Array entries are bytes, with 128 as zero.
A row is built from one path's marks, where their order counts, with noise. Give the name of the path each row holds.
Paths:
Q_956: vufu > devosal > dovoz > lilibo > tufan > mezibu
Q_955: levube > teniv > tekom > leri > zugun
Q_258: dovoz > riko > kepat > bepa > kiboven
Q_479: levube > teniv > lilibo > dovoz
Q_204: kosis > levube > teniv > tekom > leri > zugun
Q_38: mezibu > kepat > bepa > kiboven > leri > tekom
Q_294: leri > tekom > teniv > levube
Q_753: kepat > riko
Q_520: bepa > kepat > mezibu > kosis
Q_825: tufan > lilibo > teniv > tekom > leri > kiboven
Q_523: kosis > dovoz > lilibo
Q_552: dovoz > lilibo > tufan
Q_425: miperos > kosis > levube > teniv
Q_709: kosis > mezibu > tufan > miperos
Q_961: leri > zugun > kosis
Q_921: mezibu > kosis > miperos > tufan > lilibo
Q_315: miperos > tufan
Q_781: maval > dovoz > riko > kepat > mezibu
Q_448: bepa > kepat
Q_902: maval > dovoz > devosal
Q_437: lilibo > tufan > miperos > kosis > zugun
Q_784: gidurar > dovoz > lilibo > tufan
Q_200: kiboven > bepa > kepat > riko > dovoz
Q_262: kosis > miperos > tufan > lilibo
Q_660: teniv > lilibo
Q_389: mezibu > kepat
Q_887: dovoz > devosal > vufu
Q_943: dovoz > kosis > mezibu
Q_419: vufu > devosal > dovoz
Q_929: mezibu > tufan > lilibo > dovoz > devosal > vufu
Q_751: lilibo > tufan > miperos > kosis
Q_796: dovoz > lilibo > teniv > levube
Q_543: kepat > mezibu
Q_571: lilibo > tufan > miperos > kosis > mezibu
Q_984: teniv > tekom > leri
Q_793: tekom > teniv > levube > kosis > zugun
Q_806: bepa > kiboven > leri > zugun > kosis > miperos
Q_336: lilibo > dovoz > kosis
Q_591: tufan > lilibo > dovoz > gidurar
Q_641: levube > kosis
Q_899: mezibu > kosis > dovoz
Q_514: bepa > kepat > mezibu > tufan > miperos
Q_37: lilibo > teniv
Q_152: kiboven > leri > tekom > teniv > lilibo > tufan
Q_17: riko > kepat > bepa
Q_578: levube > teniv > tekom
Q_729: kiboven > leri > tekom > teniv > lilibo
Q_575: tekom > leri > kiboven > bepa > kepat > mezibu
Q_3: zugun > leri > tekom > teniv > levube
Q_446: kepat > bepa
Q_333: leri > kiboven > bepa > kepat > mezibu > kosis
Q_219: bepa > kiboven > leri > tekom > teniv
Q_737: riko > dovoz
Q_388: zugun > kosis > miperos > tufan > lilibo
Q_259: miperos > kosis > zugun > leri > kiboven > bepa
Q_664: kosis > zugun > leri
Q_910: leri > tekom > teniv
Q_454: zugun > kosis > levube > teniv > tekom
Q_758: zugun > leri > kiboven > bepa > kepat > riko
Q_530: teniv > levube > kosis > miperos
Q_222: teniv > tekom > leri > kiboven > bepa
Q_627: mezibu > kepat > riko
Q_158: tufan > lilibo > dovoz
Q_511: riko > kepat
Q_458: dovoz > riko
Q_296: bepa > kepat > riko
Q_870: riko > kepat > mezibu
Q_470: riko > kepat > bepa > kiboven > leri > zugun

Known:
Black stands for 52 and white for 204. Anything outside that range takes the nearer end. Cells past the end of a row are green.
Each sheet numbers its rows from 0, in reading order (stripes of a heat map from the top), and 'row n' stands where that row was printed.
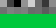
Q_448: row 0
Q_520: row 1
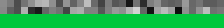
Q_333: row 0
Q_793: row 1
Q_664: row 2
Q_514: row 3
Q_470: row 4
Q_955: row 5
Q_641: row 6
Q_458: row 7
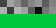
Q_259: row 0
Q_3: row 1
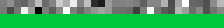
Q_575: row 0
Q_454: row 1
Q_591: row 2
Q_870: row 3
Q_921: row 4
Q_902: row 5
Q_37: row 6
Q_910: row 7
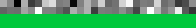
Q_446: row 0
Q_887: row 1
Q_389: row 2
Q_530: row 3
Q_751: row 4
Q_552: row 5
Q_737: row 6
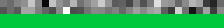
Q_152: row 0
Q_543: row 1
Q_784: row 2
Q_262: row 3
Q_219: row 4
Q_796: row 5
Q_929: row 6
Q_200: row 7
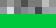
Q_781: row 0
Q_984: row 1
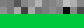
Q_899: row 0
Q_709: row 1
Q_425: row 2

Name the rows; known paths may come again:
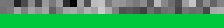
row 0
Q_627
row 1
Q_943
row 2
Q_511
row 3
Q_825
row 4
Q_388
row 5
Q_479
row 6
Q_294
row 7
Q_664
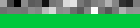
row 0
Q_448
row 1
Q_470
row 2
Q_571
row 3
Q_902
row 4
Q_17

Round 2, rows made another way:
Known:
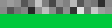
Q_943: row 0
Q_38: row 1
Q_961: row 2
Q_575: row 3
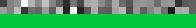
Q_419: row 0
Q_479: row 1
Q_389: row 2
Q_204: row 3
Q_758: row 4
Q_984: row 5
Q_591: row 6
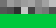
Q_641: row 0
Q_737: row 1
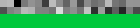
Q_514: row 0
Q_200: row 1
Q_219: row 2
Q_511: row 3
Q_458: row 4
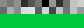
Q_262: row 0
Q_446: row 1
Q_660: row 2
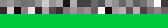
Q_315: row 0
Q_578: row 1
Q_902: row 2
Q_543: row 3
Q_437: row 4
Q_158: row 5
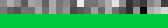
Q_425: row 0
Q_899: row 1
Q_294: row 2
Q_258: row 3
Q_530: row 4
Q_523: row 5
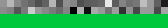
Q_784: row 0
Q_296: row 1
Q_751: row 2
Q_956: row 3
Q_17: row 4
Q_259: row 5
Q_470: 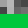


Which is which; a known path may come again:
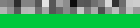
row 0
Q_333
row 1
Q_910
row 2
Q_709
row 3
Q_729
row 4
Q_660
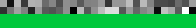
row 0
Q_902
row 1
Q_955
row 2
Q_751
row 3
Q_921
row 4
Q_454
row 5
Q_806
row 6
Q_543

